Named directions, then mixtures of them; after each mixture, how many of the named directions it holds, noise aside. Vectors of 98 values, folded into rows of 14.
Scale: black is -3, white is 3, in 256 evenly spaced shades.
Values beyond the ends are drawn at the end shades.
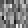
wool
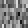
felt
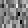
one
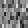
one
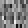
one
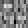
one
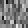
two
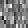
one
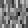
two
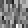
two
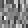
two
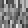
two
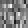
two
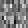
one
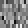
one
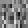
two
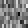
one
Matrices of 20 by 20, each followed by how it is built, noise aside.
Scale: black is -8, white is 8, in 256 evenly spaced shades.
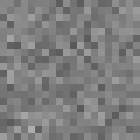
noise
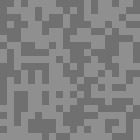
noise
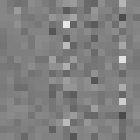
uneven columns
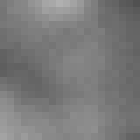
smooth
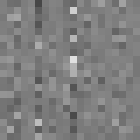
uneven columns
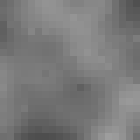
smooth
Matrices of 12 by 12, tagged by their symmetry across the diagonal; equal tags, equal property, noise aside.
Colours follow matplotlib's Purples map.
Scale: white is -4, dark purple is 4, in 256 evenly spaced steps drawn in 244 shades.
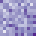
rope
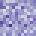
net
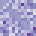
rope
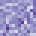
net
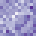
rope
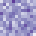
rope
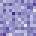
rope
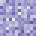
rope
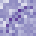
rope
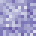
rope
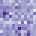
net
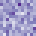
net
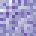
rope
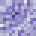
rope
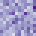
net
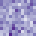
net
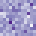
net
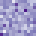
net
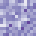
rope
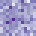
net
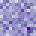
rope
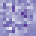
net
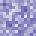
rope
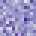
net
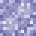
rope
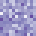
net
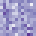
net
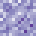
rope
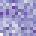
net
